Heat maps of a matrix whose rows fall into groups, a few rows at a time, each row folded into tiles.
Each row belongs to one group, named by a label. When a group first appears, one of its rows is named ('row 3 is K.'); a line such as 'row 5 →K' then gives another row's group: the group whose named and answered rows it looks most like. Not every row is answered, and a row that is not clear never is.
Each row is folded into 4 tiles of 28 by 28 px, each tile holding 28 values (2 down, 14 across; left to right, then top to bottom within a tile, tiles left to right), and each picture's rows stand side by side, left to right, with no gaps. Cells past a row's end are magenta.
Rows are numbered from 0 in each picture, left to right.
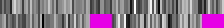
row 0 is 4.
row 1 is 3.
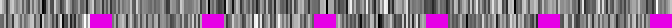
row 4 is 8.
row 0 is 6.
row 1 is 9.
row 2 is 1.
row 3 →4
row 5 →3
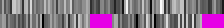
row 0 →4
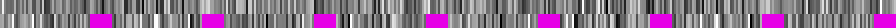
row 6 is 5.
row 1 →5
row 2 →4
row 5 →3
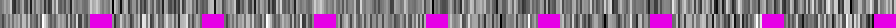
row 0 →5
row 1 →1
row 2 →5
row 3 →9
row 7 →8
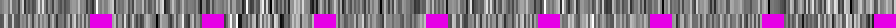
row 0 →3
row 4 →3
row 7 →8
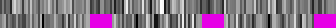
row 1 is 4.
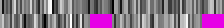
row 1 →1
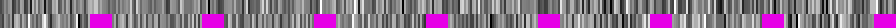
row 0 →5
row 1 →9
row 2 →3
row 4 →4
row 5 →6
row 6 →1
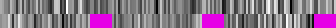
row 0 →6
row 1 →6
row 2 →8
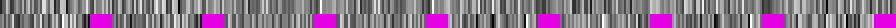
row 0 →8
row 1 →8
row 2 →3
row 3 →3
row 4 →4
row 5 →5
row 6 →4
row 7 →6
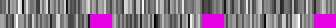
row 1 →4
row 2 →1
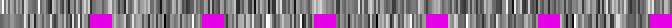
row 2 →5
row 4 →6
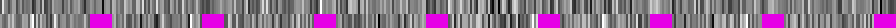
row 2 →3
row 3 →4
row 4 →6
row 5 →5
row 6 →1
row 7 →9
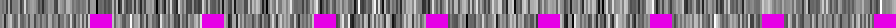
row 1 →6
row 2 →9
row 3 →3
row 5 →9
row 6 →5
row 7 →3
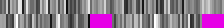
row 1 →5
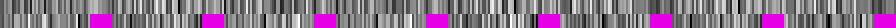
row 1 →8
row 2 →1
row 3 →1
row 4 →8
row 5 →4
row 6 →8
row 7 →4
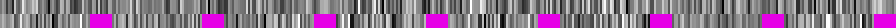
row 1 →9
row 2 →1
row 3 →3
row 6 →6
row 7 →5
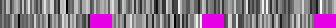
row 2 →3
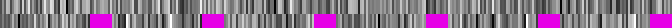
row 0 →8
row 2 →6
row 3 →4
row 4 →4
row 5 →1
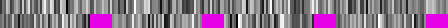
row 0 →8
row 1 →1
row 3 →5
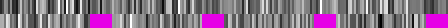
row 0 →6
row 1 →6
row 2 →3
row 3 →4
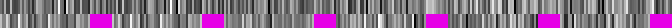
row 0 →6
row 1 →6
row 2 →6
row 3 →5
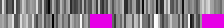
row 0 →1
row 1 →5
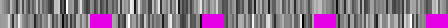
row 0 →6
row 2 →5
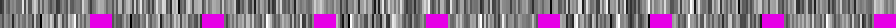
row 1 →8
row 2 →5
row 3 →9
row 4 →1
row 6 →9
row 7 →5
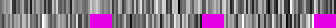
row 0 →5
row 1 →8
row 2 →6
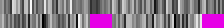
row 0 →4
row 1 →6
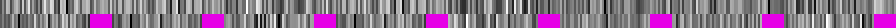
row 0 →8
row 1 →8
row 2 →1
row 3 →8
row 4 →6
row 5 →6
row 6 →9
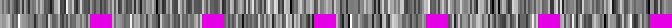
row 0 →6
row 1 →6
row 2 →8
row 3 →9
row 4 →6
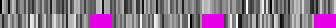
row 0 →1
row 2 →3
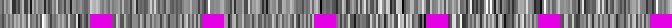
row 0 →5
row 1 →3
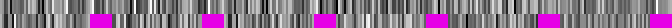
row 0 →9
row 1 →3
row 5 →3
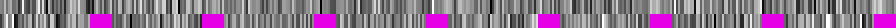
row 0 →3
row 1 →8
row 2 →9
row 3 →3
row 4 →6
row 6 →4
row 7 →5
